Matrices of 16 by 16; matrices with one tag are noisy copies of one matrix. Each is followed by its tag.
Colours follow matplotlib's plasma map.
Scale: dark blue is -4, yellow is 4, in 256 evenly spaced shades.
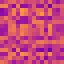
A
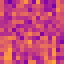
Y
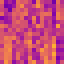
Y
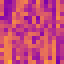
Y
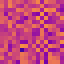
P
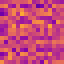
A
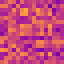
A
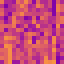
Y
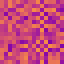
P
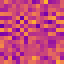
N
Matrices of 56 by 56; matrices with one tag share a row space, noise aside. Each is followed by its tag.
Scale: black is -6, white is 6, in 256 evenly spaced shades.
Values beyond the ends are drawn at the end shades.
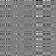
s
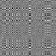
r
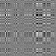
s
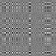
r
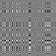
r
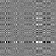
s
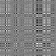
s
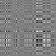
s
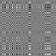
r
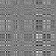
s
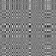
r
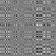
s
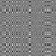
r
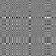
r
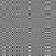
r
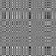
r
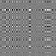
r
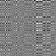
s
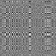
r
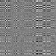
s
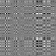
s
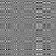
s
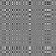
r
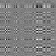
s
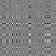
r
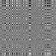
r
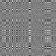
r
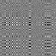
r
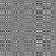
s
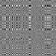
r
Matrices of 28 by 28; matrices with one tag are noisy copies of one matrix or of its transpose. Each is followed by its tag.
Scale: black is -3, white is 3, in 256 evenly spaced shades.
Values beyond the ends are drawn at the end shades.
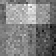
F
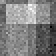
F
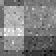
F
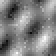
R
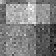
F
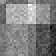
F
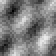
R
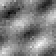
R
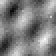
R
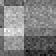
F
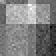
F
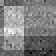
F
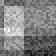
F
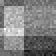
F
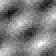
R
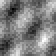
R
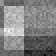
F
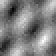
R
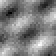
R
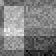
F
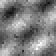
R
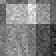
F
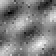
R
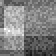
F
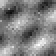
R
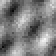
R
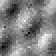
R
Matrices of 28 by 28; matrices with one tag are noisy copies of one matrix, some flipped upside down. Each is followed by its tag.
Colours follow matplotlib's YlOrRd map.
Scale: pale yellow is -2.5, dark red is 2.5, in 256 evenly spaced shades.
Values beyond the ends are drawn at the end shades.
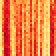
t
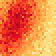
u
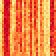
t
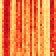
t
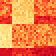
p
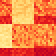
p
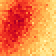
u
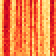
t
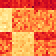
p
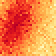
u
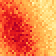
u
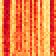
t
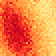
u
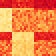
p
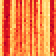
t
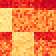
p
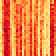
t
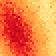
u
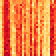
t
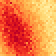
u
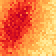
u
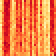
t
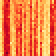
t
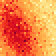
u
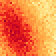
u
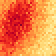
u
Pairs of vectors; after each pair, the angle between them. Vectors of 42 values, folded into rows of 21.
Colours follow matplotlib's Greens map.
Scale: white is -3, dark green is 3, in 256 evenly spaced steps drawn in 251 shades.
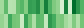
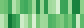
partly aligned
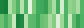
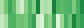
orthogonal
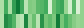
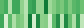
orthogonal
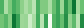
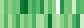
partly opposed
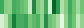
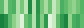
partly opposed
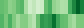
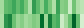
orthogonal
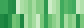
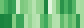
nearly parallel
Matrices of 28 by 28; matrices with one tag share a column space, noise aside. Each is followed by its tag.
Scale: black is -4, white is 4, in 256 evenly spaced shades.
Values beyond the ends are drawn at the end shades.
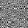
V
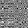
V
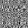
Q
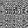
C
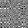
V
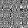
Q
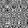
Q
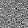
V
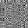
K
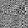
C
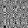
Q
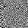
V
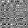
K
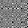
V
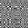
V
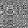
C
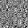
Q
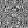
Q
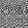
C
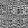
C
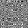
K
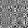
Q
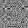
V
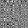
K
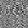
C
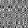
Q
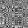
Q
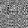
C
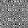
K
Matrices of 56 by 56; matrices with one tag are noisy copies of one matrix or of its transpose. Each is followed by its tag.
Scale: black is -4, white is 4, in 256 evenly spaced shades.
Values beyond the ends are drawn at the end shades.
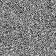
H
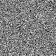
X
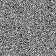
H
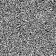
X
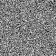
X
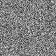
H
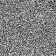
X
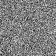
X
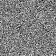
X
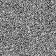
H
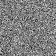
X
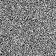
X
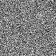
X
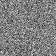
H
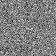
H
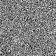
X
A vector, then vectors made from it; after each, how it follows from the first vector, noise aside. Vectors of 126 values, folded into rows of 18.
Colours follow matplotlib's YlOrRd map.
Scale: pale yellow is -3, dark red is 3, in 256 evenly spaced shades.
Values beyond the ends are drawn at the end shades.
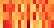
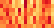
reversed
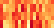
negated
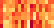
negated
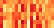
negated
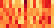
reversed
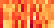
negated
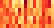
reversed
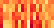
negated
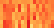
shrunk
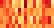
reversed
